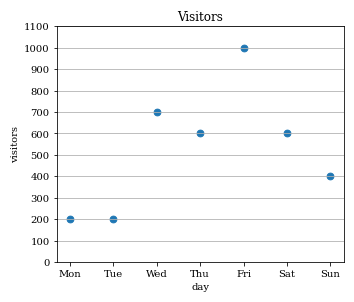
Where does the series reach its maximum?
Fri
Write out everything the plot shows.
Title: Visitors
x-axis: day, ticks Mon Tue Wed Thu Fri Sat Sun
y-axis: visitors, ticks 0 100 200 300 400 500 600 700 800 900 1000 1100
Values:
200 200 700 600 1000 600 400
